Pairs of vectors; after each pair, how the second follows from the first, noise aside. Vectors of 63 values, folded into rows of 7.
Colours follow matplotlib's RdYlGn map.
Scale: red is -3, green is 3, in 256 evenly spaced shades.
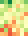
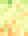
shrunk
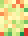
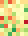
shuffled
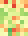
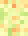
shrunk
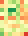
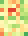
negated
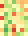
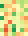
negated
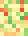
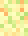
shrunk
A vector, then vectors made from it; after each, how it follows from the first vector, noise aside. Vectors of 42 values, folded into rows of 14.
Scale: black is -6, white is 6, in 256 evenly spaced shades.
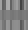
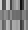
scaled up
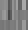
wrapped around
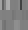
partly zeroed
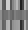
scaled up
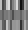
scaled up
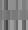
reversed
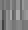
wrapped around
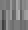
wrapped around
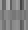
copied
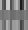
scaled up
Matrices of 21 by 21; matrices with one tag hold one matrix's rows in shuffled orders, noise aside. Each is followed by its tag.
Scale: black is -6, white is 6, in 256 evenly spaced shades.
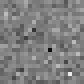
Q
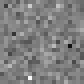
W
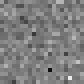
Q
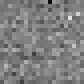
Q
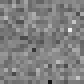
Q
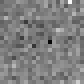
Q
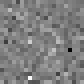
W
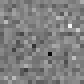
Q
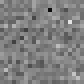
Q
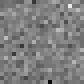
Q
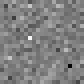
W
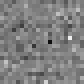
Q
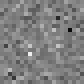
W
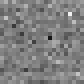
Q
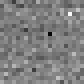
Q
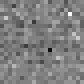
Q
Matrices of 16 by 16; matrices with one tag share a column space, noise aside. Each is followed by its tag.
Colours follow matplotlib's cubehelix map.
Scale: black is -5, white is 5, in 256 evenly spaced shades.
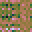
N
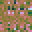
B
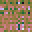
B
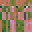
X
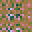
N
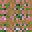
N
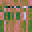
X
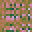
N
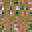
B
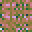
N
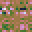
B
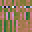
X
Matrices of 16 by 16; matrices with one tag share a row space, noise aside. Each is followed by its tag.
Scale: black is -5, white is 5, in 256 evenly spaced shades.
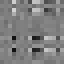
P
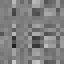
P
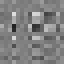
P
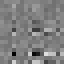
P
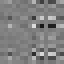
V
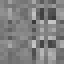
V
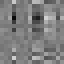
P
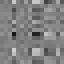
P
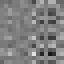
V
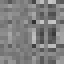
V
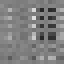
V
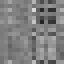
V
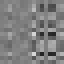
V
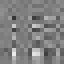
P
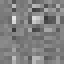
P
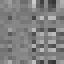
V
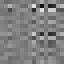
V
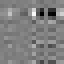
V
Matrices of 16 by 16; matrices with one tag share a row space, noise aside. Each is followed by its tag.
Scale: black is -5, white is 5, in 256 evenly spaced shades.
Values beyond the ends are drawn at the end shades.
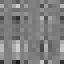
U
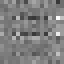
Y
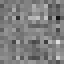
Y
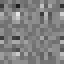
U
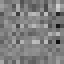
Y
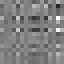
Y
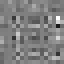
Y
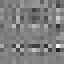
Y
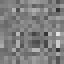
Y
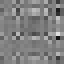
Y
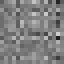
Y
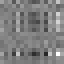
Y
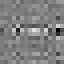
Y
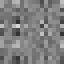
U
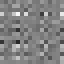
U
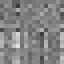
U
